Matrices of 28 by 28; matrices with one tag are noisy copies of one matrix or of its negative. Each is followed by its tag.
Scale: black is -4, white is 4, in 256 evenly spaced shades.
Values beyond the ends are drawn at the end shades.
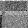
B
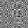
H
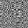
H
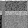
B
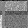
B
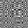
H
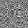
H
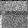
B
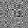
H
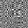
H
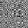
H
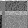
B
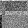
B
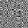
H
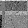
B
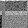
B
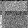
B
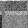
B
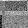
B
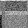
B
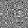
H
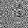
H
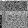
B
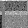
B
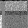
B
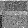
B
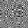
H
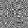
H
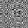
H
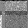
B
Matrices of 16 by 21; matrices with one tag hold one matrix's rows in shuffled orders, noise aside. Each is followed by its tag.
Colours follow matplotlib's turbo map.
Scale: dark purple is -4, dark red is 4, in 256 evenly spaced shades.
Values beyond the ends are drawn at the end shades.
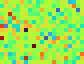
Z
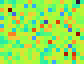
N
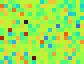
Z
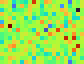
N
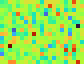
N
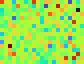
N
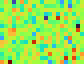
N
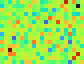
N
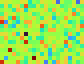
Z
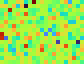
Z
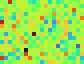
Z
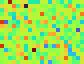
Z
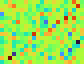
N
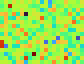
Z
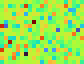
Z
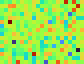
N
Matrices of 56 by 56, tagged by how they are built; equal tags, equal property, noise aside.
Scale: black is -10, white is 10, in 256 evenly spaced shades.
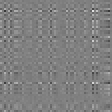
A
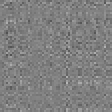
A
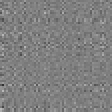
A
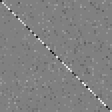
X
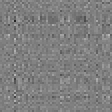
A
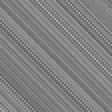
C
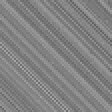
C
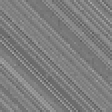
C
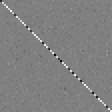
X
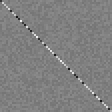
X
